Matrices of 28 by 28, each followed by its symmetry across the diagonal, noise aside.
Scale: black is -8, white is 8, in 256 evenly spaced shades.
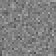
antisymmetric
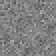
symmetric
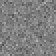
antisymmetric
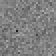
neither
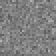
neither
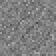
symmetric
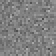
neither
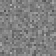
antisymmetric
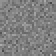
symmetric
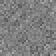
symmetric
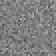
antisymmetric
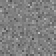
antisymmetric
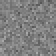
antisymmetric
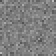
symmetric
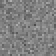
neither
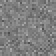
symmetric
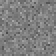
symmetric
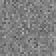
neither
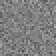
antisymmetric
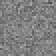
neither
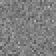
neither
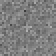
symmetric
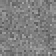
antisymmetric
